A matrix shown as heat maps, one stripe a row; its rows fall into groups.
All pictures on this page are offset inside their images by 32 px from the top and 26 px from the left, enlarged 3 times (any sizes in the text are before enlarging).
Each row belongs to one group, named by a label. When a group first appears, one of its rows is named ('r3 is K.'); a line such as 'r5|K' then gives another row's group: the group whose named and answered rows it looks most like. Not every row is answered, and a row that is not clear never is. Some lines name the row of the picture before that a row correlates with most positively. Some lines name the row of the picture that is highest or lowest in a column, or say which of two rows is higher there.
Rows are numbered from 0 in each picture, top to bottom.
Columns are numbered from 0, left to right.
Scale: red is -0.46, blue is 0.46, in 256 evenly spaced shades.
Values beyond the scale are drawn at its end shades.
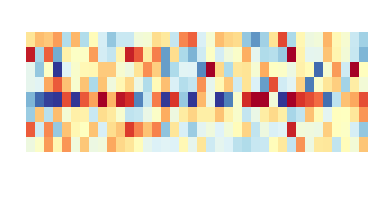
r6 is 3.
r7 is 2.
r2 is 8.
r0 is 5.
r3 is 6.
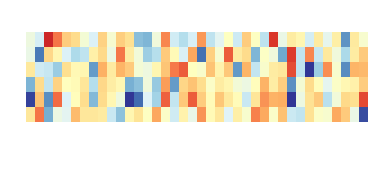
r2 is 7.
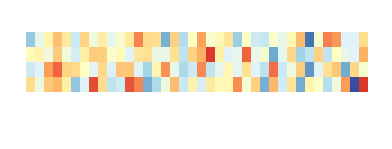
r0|6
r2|6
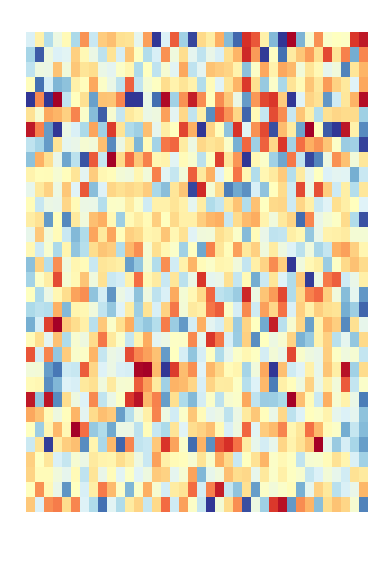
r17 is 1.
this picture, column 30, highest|12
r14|8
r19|6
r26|1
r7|1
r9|5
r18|1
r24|3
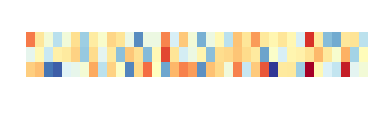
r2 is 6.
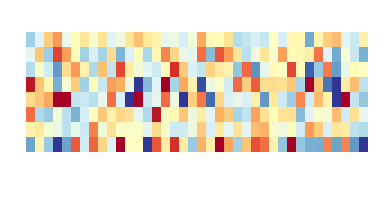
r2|7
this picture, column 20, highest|4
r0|6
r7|7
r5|7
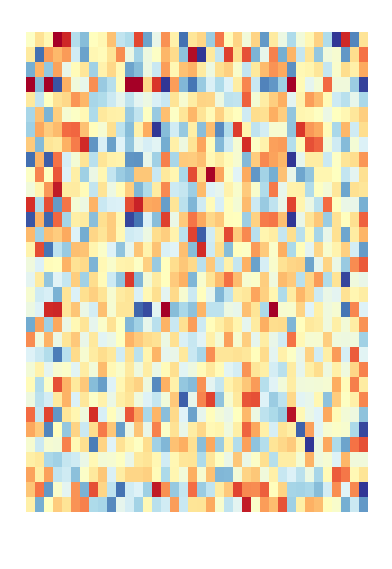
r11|3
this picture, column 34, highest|0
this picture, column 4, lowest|0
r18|6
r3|3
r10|6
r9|5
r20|3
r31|1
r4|1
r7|1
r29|8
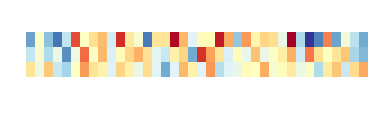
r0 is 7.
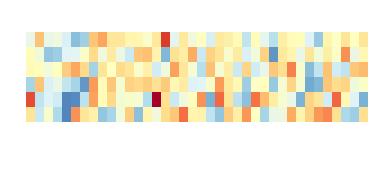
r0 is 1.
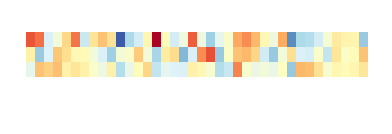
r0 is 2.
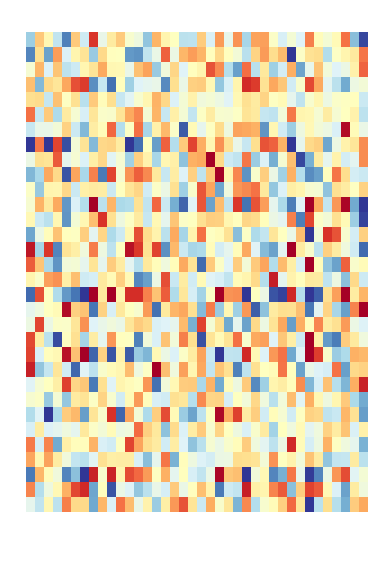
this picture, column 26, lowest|7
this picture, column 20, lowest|8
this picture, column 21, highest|21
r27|3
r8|5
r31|7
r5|3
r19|2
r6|8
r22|7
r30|1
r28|6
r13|6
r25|8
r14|3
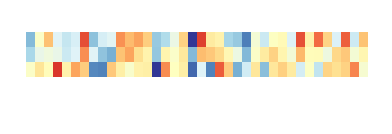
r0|2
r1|2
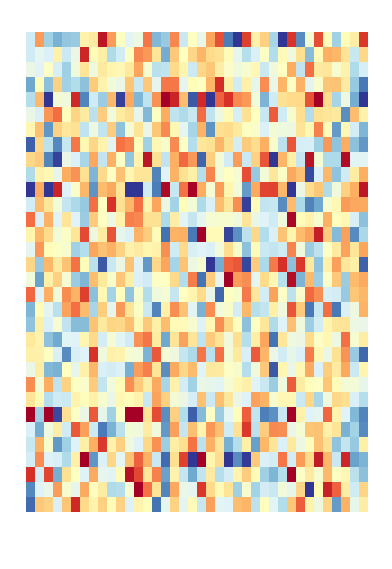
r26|1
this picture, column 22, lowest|16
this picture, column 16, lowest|4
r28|2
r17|1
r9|7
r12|3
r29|3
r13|2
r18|7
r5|6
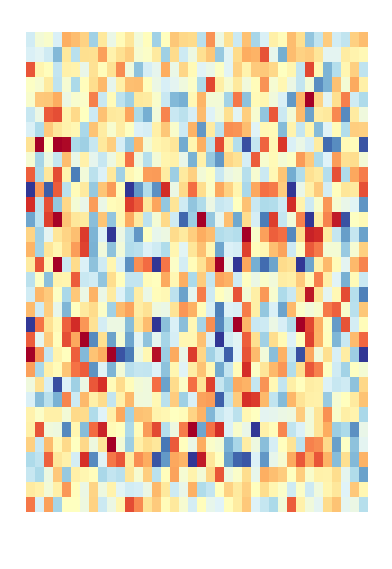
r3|8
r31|3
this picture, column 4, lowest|7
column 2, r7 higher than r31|Yes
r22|1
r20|1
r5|6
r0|7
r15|5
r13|1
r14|1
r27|2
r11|3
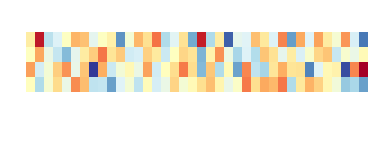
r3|1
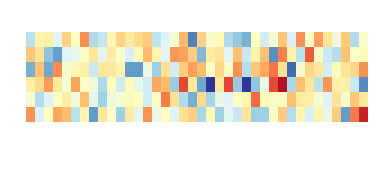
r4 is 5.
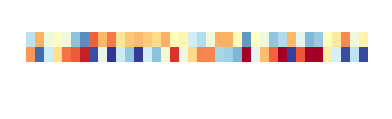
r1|1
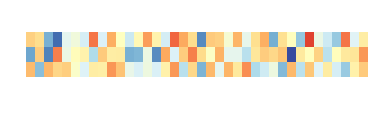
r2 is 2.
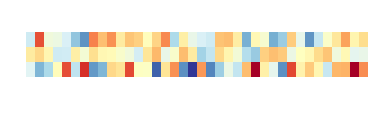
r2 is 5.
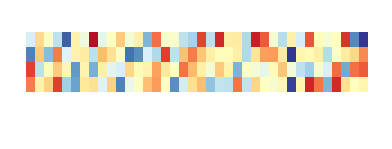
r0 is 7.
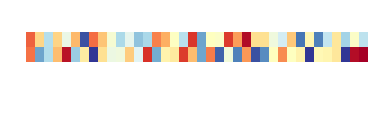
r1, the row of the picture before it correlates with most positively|2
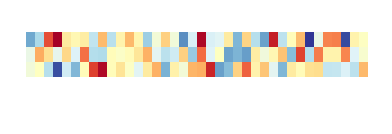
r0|6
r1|2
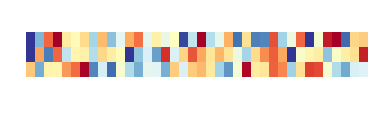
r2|1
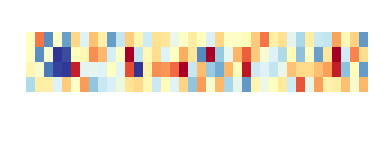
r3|2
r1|8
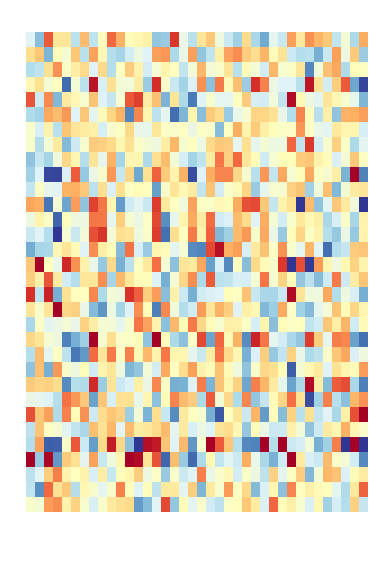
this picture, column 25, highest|27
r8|8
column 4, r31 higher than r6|Yes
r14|8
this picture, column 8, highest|18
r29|6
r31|6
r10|7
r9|8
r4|3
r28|3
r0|2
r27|8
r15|2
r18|5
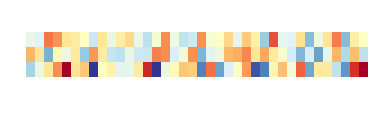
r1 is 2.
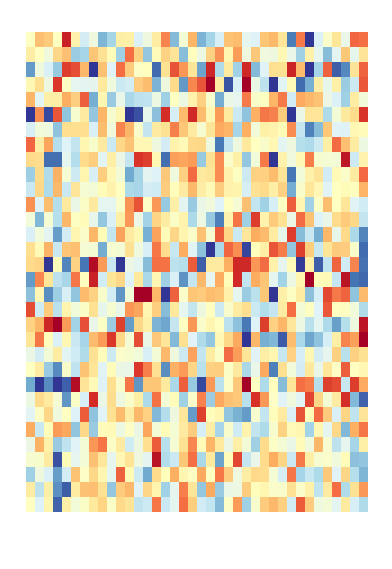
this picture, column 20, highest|14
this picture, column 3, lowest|19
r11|3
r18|3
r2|7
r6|7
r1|8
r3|5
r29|7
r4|1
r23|8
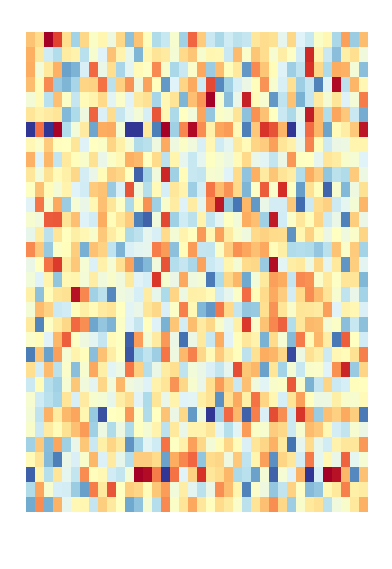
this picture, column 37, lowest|6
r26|1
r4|5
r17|1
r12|6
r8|3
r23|7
